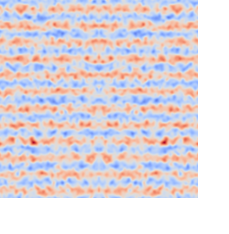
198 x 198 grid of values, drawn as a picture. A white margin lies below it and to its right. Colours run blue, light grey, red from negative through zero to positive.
Mirror symmetry: left to right. Stripes: horizontal, repeating 12 times. Average level on the scale: 50%. Seam: none.
